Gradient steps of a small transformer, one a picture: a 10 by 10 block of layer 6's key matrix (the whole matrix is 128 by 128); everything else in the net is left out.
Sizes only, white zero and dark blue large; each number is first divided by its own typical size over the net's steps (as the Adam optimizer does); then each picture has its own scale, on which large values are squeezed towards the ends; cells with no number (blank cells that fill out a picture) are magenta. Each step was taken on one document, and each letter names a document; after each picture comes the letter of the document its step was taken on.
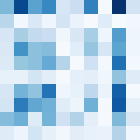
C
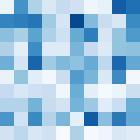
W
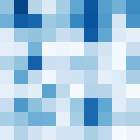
W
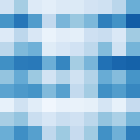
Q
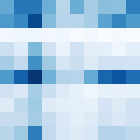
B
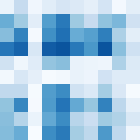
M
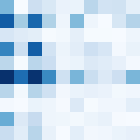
B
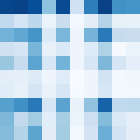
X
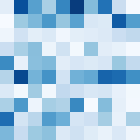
C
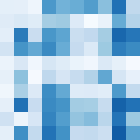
X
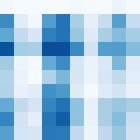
M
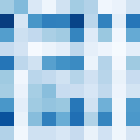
W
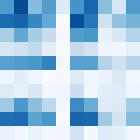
W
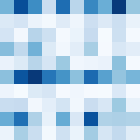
C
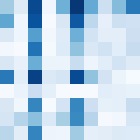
B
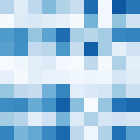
X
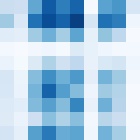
W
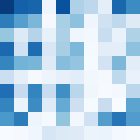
C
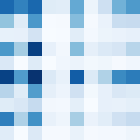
B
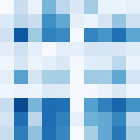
X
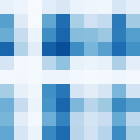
M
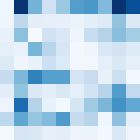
C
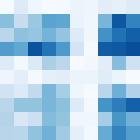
M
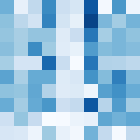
X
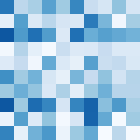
X
